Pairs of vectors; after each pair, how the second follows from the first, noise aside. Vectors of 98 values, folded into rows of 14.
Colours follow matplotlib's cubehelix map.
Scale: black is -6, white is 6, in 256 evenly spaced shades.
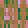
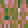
negated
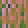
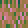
shuffled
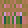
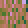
shuffled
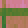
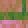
reversed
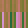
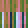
scaled up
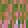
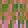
copied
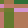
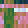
scaled up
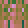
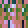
scaled up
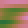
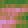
negated
